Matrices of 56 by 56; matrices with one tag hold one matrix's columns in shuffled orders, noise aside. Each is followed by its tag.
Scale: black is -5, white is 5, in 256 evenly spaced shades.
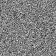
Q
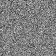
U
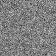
U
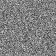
Q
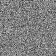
U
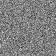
Q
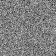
U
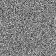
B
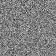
U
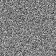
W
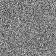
B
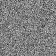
U
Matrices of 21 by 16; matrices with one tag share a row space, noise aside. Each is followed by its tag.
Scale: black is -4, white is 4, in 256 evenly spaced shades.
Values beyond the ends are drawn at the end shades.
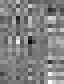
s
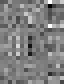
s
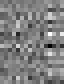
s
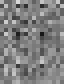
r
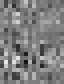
r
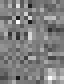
s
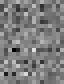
r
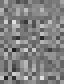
r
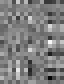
s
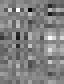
s
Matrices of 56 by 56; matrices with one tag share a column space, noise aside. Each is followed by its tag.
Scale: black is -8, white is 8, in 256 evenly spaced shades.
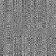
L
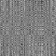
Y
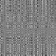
L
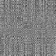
L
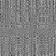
L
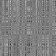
Y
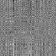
Y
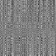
L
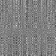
L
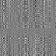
L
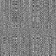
L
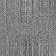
Y
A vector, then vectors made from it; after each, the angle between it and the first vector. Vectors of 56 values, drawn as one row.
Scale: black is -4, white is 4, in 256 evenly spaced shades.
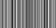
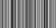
nearly parallel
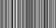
nearly parallel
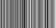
orthogonal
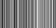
orthogonal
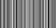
nearly opposite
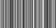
partly aligned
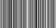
partly opposed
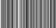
orthogonal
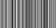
nearly parallel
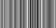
orthogonal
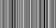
partly aligned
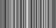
partly opposed
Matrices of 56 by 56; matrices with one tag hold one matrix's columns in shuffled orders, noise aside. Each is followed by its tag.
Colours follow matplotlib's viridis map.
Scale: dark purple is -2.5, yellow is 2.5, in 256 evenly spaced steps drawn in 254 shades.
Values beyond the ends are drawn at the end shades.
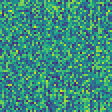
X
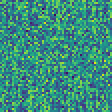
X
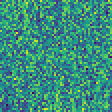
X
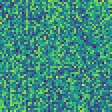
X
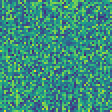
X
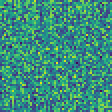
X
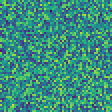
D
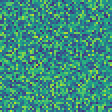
D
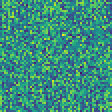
X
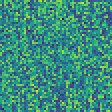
X
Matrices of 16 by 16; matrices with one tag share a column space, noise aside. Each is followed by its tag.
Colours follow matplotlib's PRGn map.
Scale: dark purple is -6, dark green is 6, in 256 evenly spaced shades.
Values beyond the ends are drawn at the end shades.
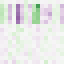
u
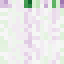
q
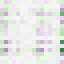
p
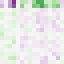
q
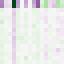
q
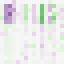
u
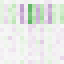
u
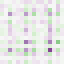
p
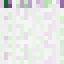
q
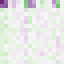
q
